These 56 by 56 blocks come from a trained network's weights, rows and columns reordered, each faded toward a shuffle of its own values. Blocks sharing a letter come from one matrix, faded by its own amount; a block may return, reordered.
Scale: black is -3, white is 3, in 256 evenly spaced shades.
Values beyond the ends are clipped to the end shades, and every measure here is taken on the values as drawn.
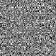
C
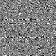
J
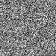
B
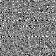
J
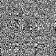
C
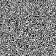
B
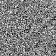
B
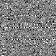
J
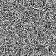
B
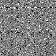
J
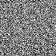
B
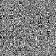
C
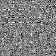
J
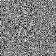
C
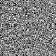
C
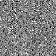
C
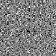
C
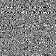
J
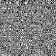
C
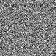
B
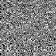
C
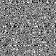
J
